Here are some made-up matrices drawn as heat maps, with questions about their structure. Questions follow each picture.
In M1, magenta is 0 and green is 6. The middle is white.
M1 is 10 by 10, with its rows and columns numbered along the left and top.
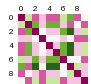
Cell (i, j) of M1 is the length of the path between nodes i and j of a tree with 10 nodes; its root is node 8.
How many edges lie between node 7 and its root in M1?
4
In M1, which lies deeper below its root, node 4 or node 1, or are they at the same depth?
node 1
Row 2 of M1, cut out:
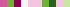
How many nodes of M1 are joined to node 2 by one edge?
1
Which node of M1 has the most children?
0
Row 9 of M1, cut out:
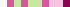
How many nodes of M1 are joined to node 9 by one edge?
3
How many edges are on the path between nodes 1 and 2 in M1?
5
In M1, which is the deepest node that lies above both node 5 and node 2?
0
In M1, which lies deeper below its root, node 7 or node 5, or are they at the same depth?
node 7
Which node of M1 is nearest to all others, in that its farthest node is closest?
3
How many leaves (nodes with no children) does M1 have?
5
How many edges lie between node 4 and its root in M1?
2
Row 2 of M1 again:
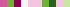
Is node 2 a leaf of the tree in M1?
yes
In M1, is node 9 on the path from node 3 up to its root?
no
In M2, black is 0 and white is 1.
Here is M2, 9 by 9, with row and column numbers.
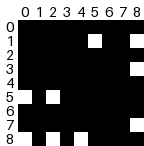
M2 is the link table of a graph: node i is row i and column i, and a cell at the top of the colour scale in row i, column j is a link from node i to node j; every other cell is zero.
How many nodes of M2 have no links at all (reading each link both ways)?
1
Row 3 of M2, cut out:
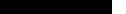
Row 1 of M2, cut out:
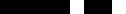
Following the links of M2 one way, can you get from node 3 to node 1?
no
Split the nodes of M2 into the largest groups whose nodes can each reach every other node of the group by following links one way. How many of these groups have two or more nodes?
0
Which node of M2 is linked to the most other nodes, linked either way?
node 8
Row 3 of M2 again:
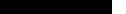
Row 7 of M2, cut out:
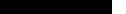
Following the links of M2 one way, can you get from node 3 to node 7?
no
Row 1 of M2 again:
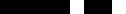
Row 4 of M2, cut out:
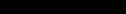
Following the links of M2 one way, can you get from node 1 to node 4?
yes
